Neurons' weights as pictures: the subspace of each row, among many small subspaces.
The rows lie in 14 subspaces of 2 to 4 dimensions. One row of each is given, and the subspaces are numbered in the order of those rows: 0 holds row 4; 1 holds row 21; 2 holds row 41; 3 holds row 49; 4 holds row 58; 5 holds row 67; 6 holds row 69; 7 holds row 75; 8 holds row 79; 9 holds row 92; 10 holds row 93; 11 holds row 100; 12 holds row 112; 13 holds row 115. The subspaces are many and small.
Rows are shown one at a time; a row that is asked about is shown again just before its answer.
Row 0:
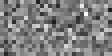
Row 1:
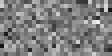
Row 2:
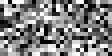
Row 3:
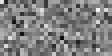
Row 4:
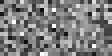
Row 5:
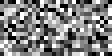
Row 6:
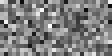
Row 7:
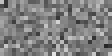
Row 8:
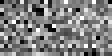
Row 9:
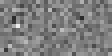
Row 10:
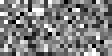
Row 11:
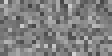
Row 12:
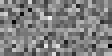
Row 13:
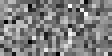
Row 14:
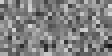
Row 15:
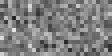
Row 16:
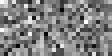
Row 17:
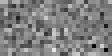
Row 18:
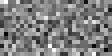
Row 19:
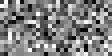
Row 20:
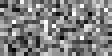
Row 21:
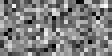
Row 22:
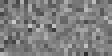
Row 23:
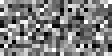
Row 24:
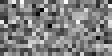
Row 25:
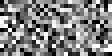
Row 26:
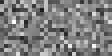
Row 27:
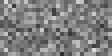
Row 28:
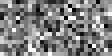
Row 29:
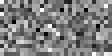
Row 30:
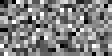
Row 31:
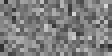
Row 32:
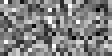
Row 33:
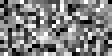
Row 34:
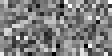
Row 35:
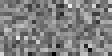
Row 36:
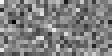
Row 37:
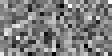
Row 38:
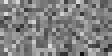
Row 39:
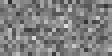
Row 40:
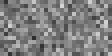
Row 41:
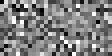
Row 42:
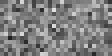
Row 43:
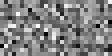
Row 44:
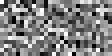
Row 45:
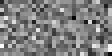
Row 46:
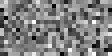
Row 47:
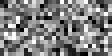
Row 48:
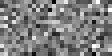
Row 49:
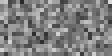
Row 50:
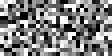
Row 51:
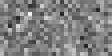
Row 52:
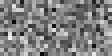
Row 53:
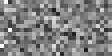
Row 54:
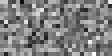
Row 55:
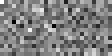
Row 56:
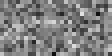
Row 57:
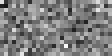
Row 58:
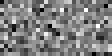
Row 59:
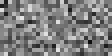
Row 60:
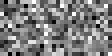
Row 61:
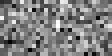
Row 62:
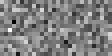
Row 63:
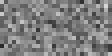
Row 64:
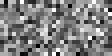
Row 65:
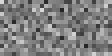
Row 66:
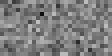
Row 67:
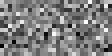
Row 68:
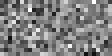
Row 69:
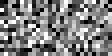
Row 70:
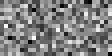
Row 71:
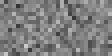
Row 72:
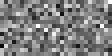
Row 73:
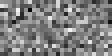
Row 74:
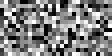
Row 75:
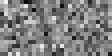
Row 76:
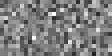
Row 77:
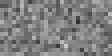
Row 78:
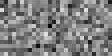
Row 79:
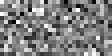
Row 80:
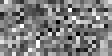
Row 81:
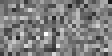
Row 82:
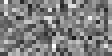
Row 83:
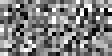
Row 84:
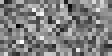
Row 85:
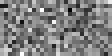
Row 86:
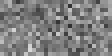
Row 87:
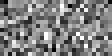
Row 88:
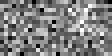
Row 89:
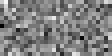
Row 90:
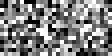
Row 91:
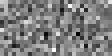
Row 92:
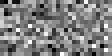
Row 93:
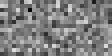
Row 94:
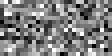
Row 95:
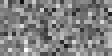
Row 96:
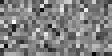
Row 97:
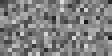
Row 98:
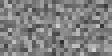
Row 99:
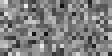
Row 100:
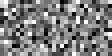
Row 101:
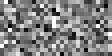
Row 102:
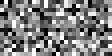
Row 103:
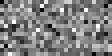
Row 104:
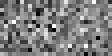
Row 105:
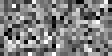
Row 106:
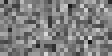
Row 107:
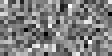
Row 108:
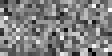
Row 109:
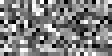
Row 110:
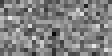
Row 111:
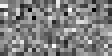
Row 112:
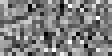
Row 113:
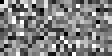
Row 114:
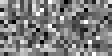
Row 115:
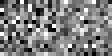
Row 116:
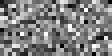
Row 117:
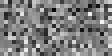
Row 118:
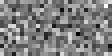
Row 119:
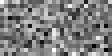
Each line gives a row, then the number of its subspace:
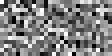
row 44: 2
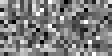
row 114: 6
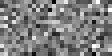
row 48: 11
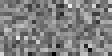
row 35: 5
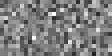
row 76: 11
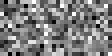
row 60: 7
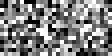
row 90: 10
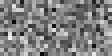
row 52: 0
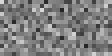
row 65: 4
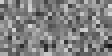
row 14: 8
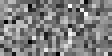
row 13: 11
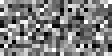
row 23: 12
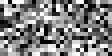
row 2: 9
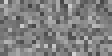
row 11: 6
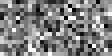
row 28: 8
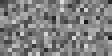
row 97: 11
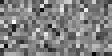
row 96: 4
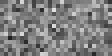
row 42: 0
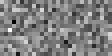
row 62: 2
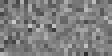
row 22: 13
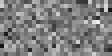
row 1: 1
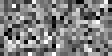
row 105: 1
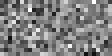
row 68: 8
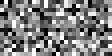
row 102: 0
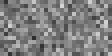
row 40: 7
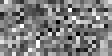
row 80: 8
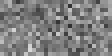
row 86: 8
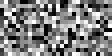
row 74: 11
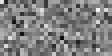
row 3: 2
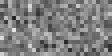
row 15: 8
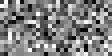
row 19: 13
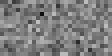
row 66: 9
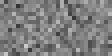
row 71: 3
